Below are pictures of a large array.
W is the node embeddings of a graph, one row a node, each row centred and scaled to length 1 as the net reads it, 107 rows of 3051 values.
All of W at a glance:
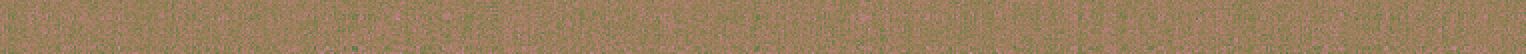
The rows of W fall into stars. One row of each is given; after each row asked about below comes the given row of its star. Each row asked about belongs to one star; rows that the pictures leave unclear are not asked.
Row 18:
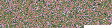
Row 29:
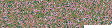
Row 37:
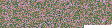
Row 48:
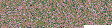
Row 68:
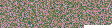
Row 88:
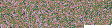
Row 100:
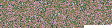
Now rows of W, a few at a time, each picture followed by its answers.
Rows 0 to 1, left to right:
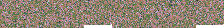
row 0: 29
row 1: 100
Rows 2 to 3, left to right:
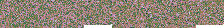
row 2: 68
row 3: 48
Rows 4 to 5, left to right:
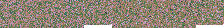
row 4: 37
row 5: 18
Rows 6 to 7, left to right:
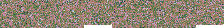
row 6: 29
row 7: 100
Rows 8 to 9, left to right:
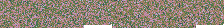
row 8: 48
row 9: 88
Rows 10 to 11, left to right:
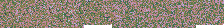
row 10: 18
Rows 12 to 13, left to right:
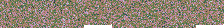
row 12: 68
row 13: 100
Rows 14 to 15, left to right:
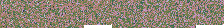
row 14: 29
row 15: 29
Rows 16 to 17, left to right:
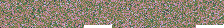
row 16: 68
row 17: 48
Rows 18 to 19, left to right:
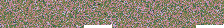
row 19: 88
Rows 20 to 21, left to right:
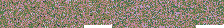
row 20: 37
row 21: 48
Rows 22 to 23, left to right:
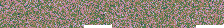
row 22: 29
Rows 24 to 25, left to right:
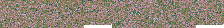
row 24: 48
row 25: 48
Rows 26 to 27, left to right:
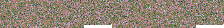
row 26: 88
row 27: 18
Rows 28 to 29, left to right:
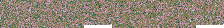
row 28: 18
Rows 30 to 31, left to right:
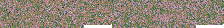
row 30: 18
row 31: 29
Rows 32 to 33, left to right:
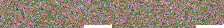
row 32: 48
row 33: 29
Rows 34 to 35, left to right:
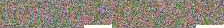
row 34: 37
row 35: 18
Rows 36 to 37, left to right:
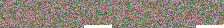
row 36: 37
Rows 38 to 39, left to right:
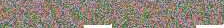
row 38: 29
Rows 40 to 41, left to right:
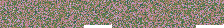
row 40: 37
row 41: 68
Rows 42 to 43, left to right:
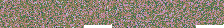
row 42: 100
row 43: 88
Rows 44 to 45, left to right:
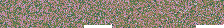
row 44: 29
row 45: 18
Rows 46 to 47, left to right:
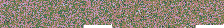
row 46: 48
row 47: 100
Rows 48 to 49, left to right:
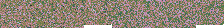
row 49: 88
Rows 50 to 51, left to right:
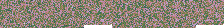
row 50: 37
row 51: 100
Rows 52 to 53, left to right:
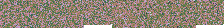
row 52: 100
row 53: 48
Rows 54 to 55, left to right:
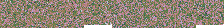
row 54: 29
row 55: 68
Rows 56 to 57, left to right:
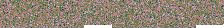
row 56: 68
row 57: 29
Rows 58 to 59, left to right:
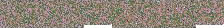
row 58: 68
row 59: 18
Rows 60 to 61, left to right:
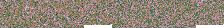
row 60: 88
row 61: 48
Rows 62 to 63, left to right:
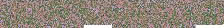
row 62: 68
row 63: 18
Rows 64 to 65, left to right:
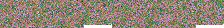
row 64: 48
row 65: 48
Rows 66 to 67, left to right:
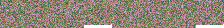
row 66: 29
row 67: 68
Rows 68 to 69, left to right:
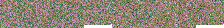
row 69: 68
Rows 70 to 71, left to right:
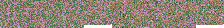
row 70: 100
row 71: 88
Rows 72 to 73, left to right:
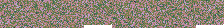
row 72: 88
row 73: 37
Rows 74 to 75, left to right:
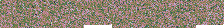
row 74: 68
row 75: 48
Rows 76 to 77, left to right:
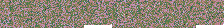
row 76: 100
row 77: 37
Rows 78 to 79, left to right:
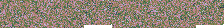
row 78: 88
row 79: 88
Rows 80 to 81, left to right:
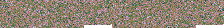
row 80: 88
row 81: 100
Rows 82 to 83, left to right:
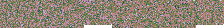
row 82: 68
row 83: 48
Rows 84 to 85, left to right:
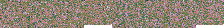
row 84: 100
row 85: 100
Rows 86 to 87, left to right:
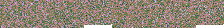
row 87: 48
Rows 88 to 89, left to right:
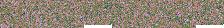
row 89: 88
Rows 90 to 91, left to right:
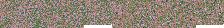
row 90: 48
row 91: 68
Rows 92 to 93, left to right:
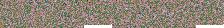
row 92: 37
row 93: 37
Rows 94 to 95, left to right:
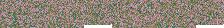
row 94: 29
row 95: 37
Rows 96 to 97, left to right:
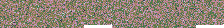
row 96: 18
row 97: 37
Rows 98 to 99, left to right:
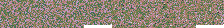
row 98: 18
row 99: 37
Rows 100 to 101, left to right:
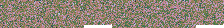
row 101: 29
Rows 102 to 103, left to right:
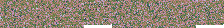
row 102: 18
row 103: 88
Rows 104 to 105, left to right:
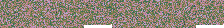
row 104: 88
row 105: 88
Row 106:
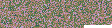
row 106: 48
